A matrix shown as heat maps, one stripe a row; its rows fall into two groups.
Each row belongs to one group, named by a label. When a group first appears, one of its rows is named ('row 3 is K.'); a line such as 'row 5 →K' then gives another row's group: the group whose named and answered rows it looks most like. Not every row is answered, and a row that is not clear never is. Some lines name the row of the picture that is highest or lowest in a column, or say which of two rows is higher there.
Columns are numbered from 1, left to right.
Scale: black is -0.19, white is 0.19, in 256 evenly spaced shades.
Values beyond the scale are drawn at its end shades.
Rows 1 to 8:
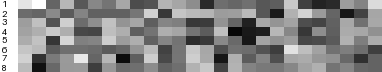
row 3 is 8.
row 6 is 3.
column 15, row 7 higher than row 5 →No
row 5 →8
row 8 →3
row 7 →3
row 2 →3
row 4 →8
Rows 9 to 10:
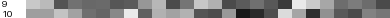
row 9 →3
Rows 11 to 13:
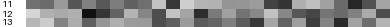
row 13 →8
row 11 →3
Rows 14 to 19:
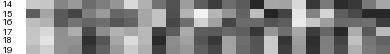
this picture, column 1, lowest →15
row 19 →8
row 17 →8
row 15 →3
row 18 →8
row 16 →3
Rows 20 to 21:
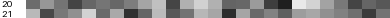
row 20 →3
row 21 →3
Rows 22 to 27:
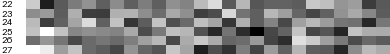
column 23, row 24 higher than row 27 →Yes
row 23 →8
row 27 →8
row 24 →3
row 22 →3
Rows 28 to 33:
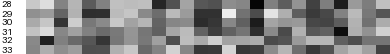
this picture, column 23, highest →33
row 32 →3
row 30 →8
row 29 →8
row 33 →8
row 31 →8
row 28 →8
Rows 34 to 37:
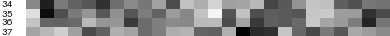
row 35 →3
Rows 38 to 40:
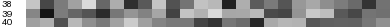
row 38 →3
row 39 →3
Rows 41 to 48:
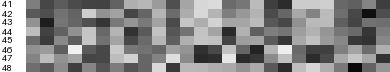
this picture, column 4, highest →46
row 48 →3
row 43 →3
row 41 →3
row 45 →3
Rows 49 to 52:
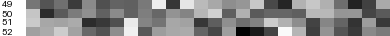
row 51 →8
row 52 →8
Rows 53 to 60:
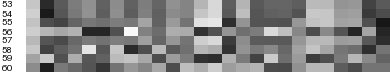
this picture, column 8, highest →56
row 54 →3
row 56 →8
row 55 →3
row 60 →3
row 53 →3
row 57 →3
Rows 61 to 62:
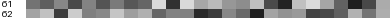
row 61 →3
